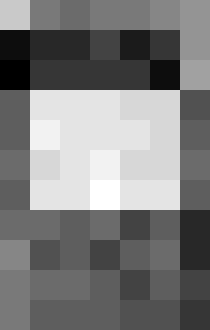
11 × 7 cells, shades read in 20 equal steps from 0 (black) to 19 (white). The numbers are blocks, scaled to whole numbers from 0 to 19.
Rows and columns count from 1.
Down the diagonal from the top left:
15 3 4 17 17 16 7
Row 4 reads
7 17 17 17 16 16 6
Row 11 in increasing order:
4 6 6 7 7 7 9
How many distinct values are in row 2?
6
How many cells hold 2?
1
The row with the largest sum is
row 7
